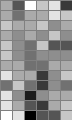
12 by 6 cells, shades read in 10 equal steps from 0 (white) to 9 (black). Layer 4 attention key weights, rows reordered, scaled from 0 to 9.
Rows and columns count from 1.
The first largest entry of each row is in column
6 2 5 2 5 3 3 4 4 3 4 3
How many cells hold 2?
12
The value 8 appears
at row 10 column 3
